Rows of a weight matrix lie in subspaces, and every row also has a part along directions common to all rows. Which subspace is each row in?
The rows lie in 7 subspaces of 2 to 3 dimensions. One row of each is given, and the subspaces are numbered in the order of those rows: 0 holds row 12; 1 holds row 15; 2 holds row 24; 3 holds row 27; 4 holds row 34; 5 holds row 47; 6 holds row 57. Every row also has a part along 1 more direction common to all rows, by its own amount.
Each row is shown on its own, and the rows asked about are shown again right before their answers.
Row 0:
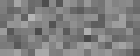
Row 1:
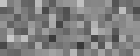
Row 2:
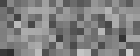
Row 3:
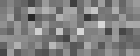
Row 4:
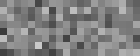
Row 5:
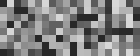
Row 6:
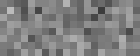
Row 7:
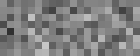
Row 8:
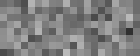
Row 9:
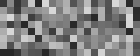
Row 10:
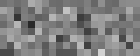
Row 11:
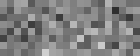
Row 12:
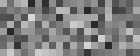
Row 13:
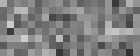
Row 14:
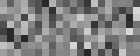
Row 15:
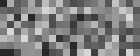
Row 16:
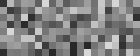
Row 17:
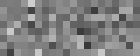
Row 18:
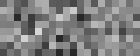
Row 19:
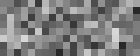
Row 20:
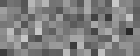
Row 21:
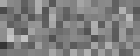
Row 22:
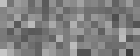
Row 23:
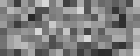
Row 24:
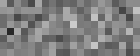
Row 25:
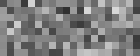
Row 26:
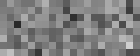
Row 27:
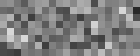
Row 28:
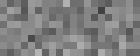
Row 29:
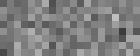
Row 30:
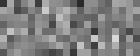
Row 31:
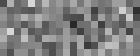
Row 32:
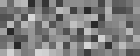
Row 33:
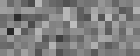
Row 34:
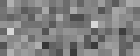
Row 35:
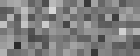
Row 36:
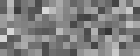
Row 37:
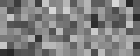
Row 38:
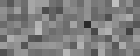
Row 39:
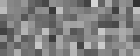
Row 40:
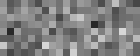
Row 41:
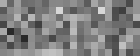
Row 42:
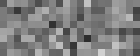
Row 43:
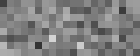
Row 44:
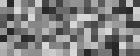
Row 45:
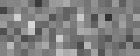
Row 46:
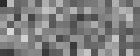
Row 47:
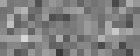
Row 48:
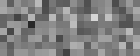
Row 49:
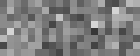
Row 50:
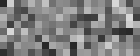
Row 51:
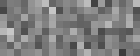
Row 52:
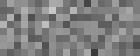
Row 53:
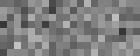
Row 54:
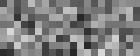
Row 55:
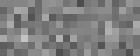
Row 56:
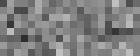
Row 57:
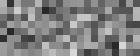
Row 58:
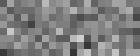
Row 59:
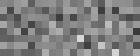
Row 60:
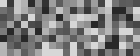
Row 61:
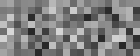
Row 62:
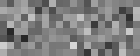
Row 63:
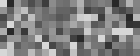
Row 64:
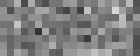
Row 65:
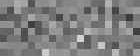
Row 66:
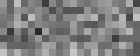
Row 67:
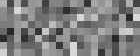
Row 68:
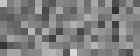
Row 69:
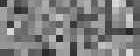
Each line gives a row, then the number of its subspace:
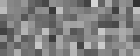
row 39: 3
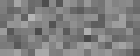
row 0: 0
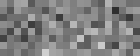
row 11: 4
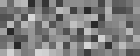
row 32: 0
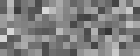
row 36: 6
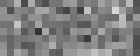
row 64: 0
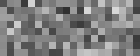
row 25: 0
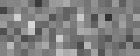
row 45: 2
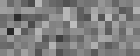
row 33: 2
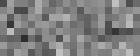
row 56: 5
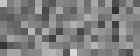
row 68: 3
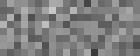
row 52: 1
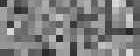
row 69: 5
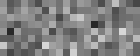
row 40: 4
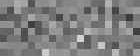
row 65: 4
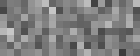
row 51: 3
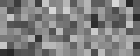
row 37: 4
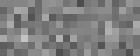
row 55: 5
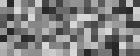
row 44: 6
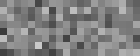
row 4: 3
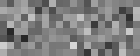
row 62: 3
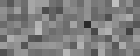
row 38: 6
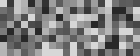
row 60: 4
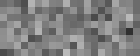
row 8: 6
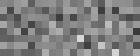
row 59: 4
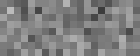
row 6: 6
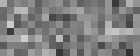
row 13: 5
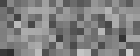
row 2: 1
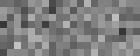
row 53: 1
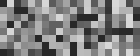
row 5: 5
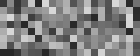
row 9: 4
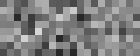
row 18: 2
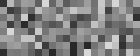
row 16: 6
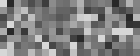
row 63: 5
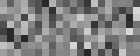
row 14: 3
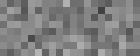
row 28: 6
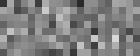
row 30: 3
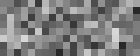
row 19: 5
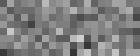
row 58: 4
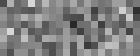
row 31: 2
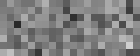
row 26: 2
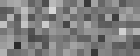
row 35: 1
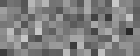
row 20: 6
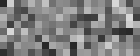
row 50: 5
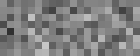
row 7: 1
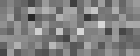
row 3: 2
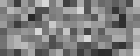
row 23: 0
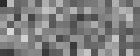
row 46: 1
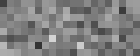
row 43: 3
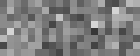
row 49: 4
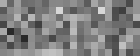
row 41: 4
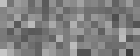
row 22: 1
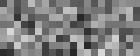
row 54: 2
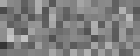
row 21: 3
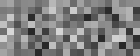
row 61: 1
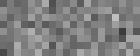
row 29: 1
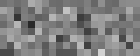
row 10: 2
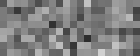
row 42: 0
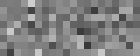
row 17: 2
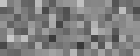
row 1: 3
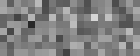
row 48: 2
